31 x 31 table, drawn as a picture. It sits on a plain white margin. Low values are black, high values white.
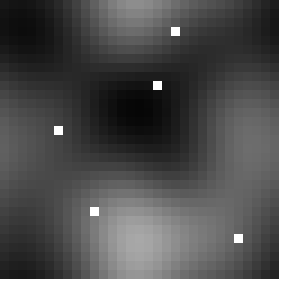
Ninth with the highest average: bottom middle. Average level on the scale: 30%. Lone odd cells: 5, each higher than its neighbours. Roughest part: top middle.
